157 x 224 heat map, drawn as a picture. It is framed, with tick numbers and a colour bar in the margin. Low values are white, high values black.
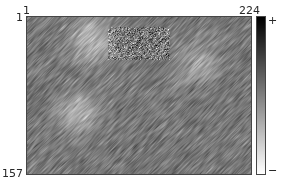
No row or column stands out. In the top middle lies a patch that is rougher than the rest. Overall the values sit about 50% of the way up the scale. Values change most from cell to cell in the top middle. Three dips sink into the field.
